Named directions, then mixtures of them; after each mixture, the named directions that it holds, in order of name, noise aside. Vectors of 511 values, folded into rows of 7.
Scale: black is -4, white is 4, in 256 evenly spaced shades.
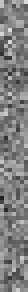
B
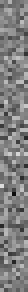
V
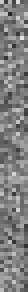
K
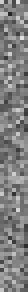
K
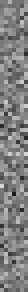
V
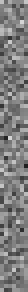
B, V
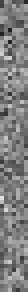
B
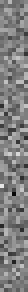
V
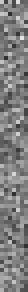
K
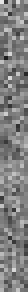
B, K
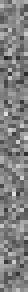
B, V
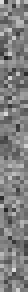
B, K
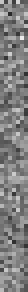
K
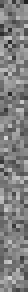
B, K
